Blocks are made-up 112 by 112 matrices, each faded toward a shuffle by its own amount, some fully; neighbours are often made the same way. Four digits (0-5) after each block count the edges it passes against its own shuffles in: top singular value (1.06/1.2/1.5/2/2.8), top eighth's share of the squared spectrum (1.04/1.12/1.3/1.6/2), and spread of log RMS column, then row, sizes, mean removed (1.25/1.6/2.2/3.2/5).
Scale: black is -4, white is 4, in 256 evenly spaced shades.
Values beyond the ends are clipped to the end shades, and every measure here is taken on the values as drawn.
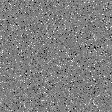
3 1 0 0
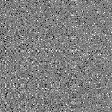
4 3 2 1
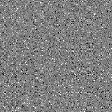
4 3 2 2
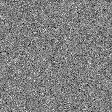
0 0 0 0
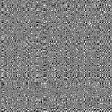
5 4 3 3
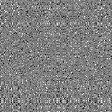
5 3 2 2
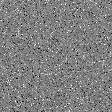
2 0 0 0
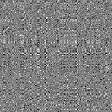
5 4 3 3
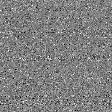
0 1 0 3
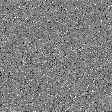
0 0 0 1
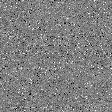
1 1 0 2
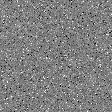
0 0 0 0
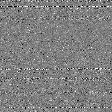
3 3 0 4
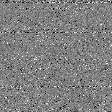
2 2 0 3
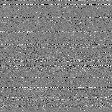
3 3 0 4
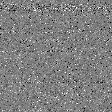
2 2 0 2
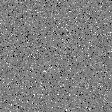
1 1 0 1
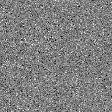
3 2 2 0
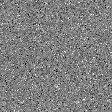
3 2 1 0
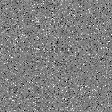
4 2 1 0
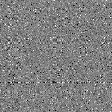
4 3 1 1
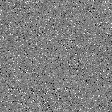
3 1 0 0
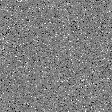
2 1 0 0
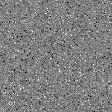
3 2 0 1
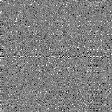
4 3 2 3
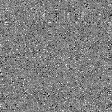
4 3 1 1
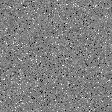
0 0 0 0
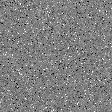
0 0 0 0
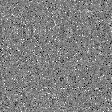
3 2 0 1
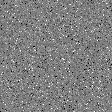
1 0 0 0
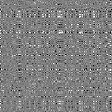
5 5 3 4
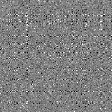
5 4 2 3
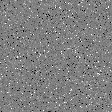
0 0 0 0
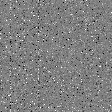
1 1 1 0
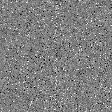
1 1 1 0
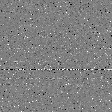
4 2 0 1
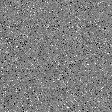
1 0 0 1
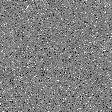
0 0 0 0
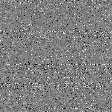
2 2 0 3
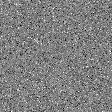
1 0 0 0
